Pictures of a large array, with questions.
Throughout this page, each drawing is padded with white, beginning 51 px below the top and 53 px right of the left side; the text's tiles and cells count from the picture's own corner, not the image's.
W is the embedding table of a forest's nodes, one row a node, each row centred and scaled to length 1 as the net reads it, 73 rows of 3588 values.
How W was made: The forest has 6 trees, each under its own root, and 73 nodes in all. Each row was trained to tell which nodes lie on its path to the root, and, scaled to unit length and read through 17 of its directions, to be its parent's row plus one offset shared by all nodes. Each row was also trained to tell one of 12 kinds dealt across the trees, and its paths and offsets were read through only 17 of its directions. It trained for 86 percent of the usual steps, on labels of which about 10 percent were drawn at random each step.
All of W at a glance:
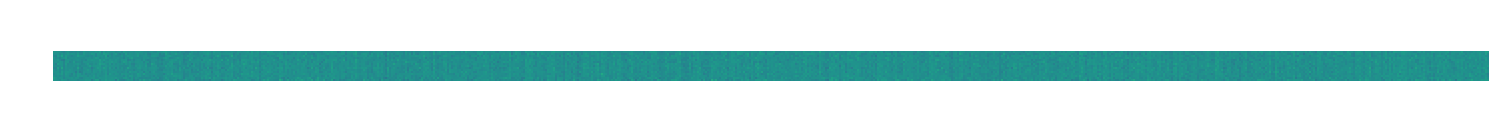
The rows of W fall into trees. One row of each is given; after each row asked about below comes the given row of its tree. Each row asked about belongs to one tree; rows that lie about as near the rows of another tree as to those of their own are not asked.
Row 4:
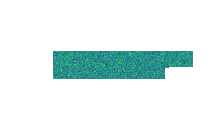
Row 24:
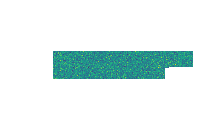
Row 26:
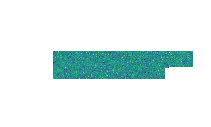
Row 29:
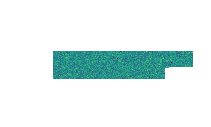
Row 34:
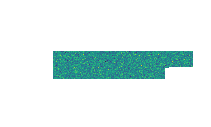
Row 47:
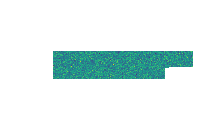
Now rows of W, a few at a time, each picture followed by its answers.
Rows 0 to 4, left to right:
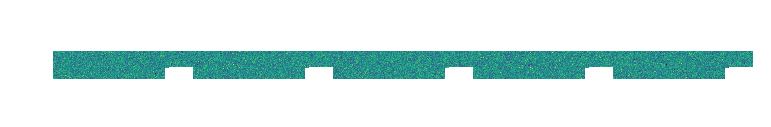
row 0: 4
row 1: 34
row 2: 29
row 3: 34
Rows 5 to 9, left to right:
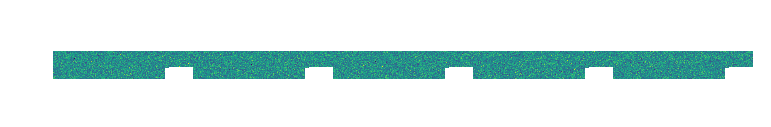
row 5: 4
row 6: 26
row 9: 4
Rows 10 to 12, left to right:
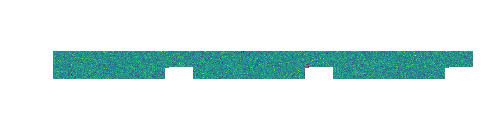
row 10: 47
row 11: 34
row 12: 26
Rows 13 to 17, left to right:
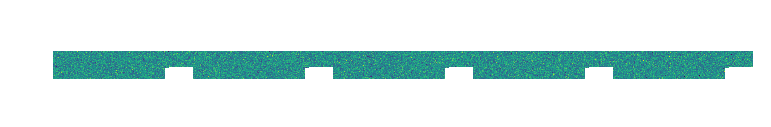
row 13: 47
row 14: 24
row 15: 47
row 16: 26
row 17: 4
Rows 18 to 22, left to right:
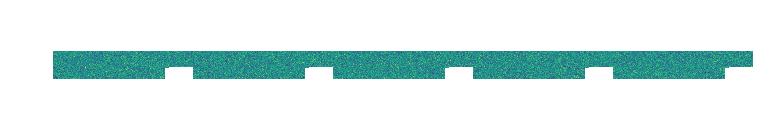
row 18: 24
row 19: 47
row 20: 4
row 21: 24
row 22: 26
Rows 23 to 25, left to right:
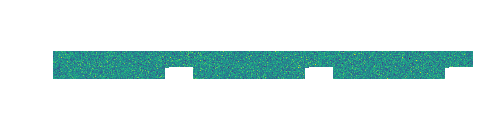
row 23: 4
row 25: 34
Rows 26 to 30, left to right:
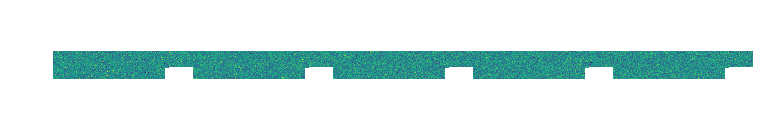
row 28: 4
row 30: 24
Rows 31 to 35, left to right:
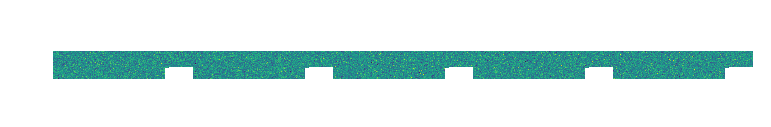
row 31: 26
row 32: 34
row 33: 47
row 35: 34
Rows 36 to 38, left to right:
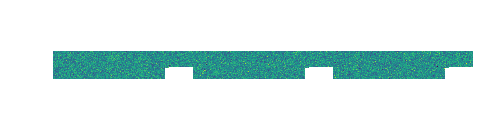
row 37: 26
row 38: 47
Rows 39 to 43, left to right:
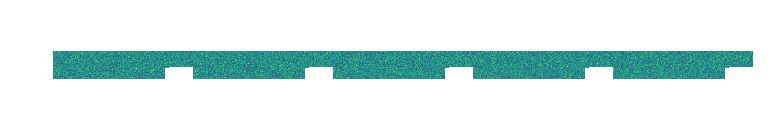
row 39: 47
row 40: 47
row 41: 34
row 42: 34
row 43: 34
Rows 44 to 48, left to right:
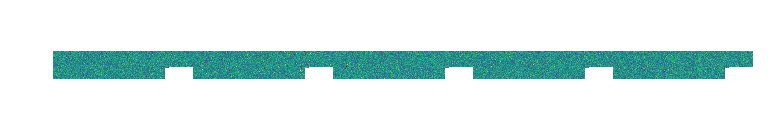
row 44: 34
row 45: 26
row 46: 24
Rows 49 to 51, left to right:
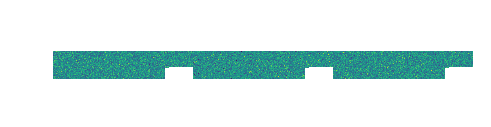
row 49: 4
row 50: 4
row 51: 29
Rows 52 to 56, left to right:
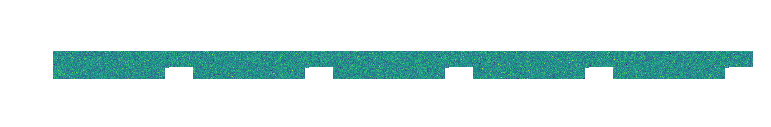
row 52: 26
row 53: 34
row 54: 34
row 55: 24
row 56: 34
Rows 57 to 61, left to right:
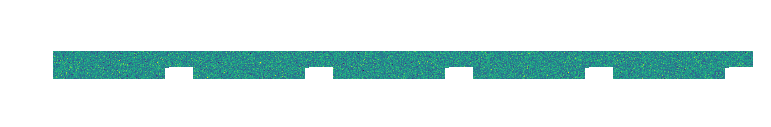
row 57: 47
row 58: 26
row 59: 24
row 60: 4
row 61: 47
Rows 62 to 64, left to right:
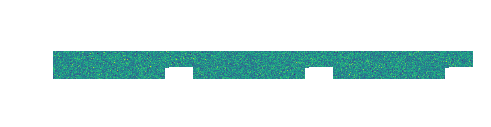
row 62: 34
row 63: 47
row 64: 4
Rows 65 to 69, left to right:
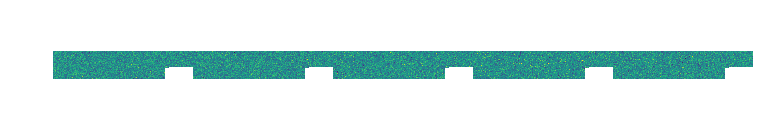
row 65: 26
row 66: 4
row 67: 4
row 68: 4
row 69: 26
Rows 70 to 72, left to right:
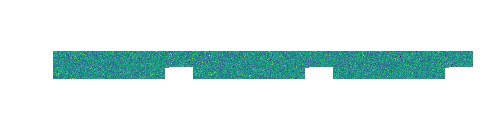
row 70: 47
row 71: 26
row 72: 47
